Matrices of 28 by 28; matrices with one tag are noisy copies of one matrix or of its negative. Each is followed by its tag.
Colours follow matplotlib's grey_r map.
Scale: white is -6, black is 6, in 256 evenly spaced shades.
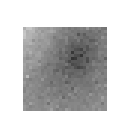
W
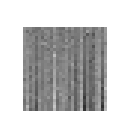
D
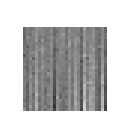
D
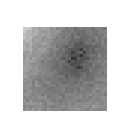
W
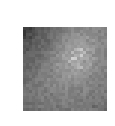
W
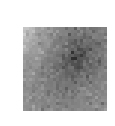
W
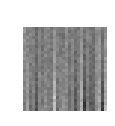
D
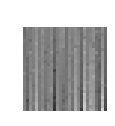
D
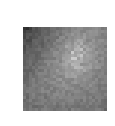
W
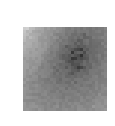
W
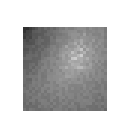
W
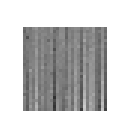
D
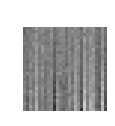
D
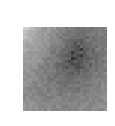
W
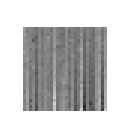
D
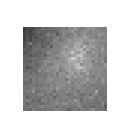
W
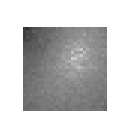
W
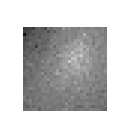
W
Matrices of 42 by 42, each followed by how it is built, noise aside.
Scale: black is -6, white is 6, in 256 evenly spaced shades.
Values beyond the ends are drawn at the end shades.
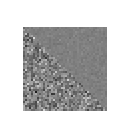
lower triangular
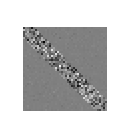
banded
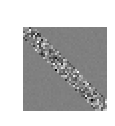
banded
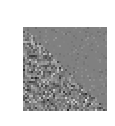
lower triangular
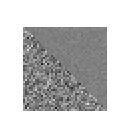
lower triangular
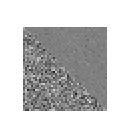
lower triangular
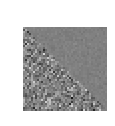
lower triangular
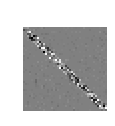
banded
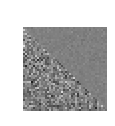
lower triangular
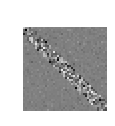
banded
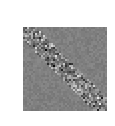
banded
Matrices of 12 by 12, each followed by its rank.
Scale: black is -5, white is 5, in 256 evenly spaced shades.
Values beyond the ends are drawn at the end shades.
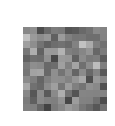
full rank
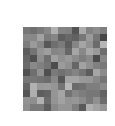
full rank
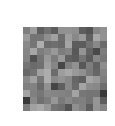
full rank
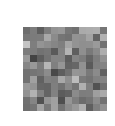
full rank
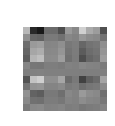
one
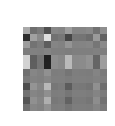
one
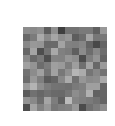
full rank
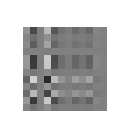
one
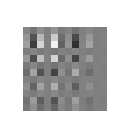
one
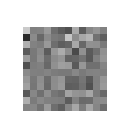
two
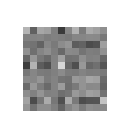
two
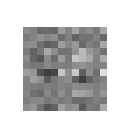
two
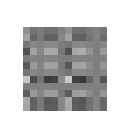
one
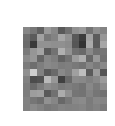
two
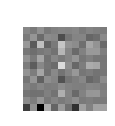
two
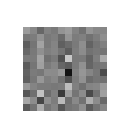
two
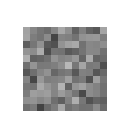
full rank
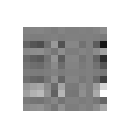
one
